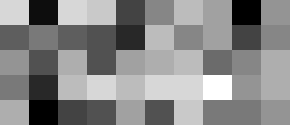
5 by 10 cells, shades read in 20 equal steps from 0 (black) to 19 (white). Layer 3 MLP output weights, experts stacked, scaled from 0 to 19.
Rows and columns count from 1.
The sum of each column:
56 19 55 49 46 59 69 60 35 58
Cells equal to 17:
0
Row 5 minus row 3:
2 -6 -8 0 0 -7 1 1 -1 -2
